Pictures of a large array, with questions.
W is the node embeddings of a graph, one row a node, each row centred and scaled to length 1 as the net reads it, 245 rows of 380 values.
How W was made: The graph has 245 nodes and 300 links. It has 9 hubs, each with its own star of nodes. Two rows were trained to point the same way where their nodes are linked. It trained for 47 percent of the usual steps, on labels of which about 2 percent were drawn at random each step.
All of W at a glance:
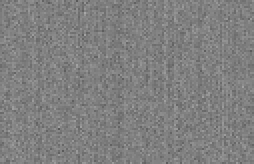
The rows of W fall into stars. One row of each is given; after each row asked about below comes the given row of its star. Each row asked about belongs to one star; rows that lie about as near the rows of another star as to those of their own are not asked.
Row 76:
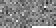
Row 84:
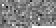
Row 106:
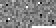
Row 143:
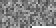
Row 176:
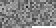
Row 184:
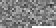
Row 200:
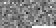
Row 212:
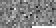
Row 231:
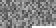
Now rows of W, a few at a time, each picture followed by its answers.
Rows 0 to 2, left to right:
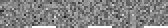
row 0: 176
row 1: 106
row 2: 106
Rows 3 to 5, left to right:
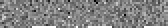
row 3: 76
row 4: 106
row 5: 76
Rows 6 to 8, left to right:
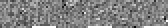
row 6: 212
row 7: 231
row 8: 84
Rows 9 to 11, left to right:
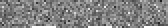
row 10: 184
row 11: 76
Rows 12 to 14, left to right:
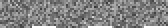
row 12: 76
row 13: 176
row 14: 200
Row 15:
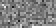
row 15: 84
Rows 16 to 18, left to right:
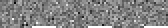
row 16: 143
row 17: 76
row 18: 200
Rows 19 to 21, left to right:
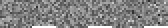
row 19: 200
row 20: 184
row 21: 76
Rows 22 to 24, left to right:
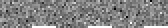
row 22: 200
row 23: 231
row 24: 106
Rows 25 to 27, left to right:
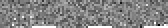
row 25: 84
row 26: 76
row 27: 106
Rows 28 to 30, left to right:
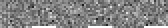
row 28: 176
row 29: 184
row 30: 184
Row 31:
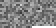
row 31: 200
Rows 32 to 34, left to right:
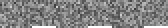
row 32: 143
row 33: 176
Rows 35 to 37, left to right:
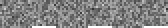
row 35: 143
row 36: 212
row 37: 184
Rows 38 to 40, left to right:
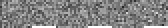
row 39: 84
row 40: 184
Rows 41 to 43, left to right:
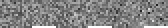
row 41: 200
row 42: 231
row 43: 231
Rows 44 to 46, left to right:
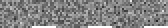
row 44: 106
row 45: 176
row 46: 76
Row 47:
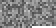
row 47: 212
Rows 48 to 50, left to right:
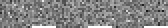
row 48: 231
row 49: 231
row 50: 76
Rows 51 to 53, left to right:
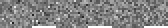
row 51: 184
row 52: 76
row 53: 76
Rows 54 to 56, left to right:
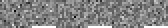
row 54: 84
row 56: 231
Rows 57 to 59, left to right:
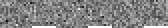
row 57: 76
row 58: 184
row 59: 231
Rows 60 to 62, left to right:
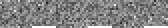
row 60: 76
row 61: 84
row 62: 84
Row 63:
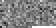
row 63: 176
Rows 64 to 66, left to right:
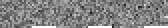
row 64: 231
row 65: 76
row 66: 176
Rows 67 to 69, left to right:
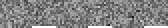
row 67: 184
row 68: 212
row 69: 200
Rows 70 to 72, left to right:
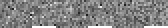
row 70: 212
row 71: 212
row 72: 176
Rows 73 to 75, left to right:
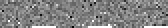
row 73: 106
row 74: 106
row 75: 212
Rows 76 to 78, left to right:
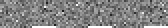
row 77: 200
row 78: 212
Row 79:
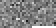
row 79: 200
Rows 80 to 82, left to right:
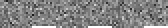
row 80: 231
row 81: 76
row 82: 231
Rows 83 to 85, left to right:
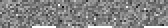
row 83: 200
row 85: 184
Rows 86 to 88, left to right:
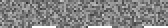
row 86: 184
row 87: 176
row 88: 200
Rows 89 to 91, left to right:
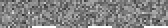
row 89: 212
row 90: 212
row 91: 184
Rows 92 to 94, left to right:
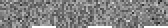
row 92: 84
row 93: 231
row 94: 76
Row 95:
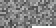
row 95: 212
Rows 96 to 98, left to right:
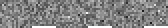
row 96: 143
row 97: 212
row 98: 143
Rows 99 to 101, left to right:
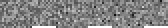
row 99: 212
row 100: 231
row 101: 143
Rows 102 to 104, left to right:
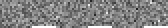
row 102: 231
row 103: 176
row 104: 106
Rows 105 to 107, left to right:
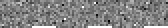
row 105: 200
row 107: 143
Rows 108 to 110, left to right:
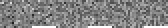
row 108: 184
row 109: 106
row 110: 106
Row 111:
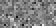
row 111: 143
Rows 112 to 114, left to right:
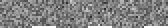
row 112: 184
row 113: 231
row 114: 143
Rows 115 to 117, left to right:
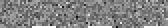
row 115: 212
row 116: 84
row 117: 176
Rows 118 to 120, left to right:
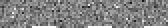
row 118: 212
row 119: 176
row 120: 84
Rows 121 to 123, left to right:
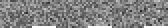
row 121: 200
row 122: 231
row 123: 231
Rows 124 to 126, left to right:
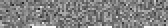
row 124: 200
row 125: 176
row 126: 231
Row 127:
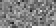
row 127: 184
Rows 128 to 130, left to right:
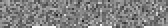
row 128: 200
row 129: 200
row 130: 184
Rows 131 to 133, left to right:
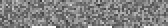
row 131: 231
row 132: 231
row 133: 84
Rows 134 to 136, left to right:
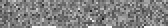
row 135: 184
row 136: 212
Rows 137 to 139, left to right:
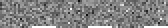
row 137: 84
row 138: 212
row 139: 76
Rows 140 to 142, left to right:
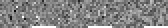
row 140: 84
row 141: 184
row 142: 184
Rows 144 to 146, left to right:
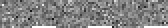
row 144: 143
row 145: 231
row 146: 176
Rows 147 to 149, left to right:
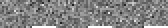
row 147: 76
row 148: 200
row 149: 200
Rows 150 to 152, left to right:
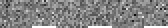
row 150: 231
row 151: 184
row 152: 212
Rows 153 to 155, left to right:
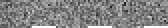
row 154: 106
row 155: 176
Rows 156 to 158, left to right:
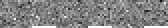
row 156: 84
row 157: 212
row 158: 76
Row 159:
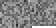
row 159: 143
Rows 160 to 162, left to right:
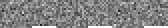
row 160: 212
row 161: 212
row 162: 200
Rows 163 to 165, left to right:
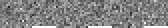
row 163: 143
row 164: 143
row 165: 84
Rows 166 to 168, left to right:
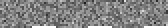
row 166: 200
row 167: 84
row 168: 231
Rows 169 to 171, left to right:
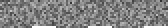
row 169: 212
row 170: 200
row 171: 106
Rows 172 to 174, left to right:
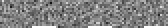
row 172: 176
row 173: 200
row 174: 200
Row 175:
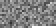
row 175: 84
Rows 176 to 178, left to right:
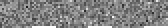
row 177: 231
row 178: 176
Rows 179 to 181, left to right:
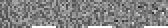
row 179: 231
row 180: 176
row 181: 176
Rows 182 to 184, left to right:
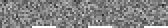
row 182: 143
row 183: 200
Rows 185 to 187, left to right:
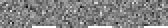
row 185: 184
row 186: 184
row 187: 176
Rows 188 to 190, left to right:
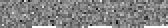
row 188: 212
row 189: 176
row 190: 176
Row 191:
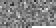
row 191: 176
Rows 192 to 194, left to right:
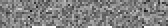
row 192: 143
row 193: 200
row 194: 76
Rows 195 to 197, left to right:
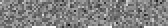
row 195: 176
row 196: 231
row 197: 231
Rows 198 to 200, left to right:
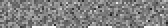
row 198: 76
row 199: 200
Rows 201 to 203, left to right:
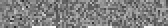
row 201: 184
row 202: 231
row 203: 184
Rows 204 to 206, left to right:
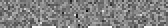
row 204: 212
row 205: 143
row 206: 200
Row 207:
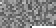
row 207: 176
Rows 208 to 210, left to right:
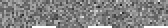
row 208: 143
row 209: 200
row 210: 231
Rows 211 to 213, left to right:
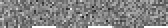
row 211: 76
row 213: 184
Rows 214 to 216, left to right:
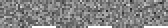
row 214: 76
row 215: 212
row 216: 231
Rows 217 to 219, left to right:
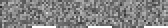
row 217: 212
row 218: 212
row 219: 231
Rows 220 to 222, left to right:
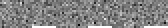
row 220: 200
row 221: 143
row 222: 84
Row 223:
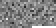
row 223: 184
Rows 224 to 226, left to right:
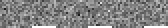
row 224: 84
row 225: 212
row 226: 176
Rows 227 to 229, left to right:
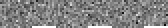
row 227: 76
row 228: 231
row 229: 212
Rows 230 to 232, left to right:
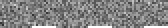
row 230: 231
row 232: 176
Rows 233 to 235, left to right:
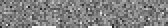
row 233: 176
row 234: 184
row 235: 176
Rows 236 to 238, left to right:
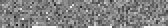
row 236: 143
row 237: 184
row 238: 84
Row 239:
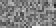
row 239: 143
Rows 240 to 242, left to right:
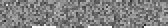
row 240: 184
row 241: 76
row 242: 176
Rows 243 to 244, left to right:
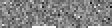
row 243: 200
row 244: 143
